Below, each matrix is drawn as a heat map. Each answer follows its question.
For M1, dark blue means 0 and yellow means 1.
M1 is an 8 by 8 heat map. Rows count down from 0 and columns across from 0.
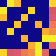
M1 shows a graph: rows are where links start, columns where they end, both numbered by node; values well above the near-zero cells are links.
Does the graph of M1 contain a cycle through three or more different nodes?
yes
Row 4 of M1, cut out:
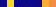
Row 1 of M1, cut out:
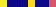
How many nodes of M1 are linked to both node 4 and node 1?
1
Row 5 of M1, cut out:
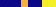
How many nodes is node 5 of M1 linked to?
3
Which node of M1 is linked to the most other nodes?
node 7
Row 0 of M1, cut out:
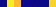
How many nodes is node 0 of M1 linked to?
3
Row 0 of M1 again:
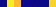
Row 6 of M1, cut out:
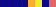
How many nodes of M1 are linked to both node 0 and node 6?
1
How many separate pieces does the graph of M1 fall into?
1
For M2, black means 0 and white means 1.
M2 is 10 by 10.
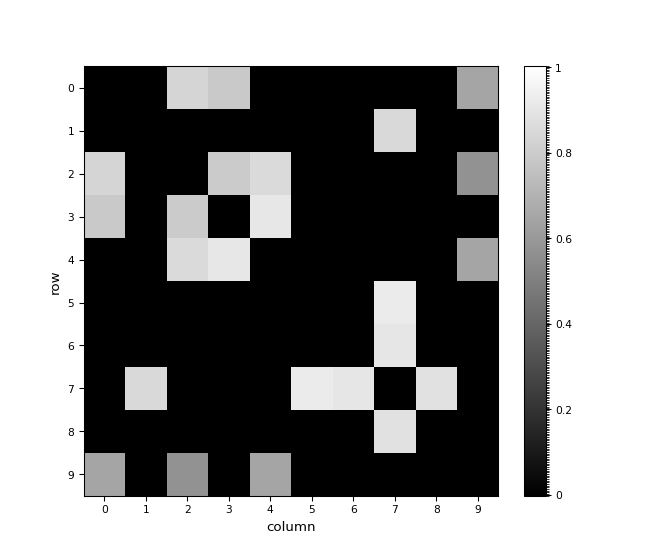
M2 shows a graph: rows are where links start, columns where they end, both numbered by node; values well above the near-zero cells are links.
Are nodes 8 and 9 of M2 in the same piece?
no
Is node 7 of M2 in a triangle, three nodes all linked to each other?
no
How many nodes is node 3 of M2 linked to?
3
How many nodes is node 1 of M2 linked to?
1
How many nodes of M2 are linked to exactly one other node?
4
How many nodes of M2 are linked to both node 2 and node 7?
0
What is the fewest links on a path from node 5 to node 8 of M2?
2
